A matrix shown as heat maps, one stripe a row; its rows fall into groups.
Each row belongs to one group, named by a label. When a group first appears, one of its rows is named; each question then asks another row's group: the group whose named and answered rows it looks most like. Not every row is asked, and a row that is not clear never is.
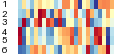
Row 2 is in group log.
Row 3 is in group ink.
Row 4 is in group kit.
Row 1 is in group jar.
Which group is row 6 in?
jar
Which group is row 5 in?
kit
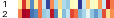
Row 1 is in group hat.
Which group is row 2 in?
hat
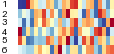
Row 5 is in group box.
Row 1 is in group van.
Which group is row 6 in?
log
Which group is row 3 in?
log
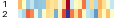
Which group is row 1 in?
box
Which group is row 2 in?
van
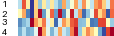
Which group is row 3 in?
jar
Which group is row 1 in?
hat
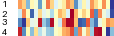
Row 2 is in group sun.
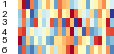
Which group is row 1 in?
box
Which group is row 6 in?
sun
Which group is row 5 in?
kit
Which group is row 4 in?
ink
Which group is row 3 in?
ink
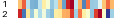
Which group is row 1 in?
ink
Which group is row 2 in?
kit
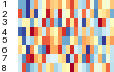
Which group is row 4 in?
van
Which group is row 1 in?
jar
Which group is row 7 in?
van
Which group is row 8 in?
sun
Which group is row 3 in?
jar
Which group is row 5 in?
log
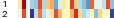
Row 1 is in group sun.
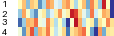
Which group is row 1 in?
box
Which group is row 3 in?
van
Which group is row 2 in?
sun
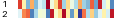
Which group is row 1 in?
box
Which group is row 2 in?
hat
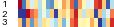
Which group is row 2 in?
van
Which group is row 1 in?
kit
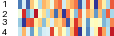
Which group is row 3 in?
van
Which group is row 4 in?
hat
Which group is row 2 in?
ink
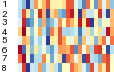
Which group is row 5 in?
hat
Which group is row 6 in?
kit
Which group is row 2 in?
hat
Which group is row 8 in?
sun
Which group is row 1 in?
jar
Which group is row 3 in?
ink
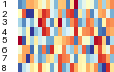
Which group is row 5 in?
kit
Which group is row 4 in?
log
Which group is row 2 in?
ink
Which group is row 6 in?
hat
